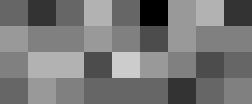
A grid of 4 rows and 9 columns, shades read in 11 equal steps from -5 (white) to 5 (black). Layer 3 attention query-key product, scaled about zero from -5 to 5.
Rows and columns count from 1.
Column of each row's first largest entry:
6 6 4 7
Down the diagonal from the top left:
1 0 -2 1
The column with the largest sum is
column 6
